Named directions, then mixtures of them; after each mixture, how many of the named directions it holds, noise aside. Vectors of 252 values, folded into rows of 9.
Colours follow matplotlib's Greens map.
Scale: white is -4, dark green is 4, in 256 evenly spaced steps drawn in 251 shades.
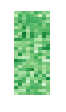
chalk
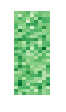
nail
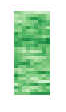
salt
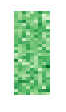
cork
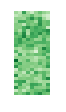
three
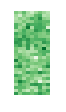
three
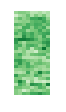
three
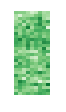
three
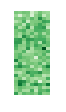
three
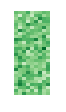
one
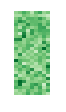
three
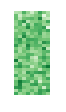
three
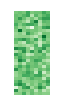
three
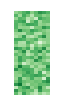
two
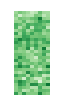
three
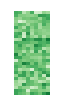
three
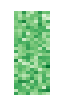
one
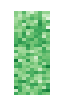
two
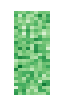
two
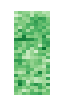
three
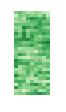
two
